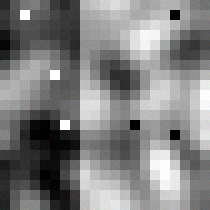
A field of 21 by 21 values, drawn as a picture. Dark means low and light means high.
Overall the values sit about 50% of the way up the scale. Six lone cells stand out: three far higher and three far lower than their neighbours. The right part is higher, past a seam about 40% of the way across.
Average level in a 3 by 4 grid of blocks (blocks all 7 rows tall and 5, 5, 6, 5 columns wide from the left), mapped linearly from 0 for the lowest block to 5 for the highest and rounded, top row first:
1253
2335
0244
